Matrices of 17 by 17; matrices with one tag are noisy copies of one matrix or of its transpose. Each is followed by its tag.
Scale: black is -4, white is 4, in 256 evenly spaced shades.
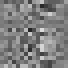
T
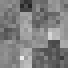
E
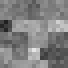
E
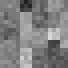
E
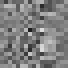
T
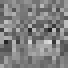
T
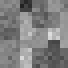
E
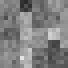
E
